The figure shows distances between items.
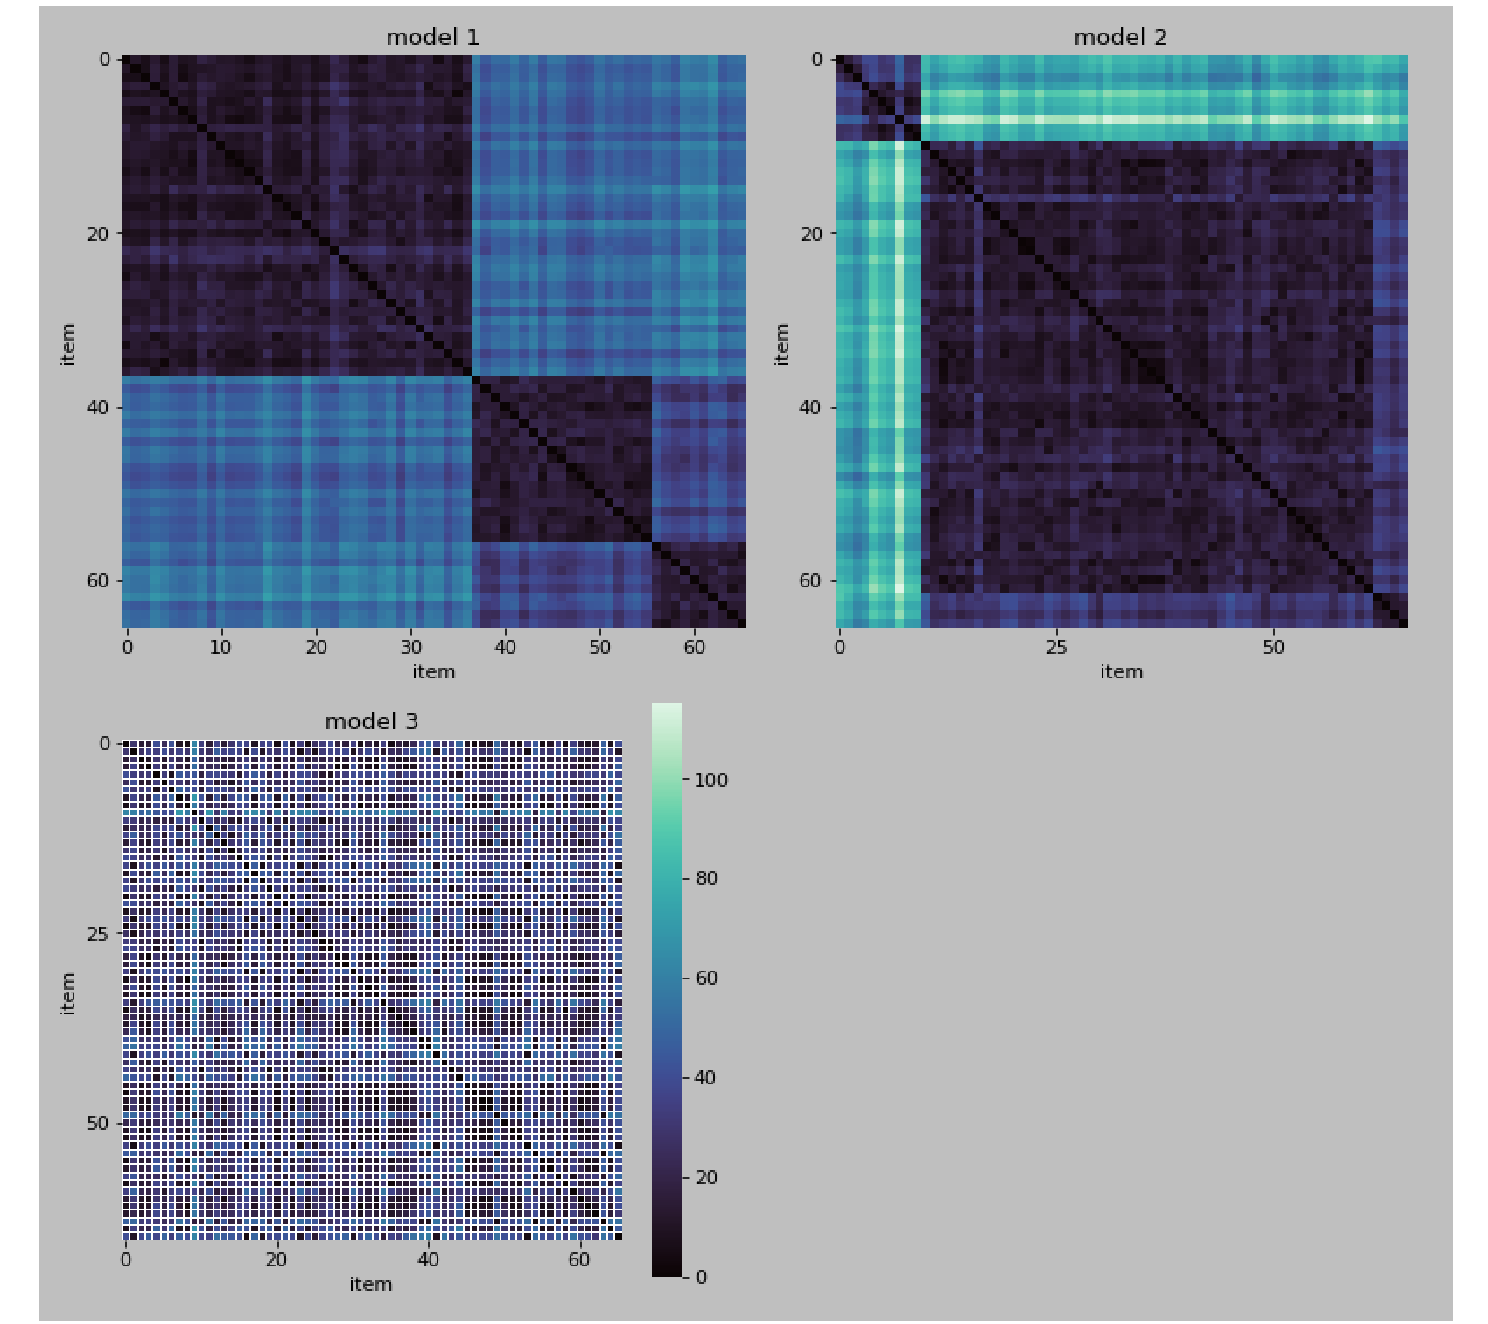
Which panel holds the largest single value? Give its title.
model 2
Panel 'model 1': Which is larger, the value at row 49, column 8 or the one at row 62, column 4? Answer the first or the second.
the second
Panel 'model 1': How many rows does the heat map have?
66
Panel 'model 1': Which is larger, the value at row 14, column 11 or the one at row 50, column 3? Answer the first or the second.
the second
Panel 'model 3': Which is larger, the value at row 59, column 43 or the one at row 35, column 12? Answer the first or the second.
the second
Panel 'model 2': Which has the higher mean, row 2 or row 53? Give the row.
2
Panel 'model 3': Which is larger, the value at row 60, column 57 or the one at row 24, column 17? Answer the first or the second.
the first
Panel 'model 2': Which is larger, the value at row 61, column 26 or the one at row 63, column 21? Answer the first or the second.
the second
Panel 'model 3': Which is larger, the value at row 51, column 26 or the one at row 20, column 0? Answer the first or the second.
the first
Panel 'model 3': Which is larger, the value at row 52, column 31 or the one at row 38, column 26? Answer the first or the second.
the second
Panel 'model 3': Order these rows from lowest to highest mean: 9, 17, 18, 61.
61, 17, 18, 9
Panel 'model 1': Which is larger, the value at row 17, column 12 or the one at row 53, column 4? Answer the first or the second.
the second
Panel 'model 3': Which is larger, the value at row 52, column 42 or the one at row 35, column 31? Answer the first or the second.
the first
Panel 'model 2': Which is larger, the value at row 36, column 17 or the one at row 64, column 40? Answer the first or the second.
the second
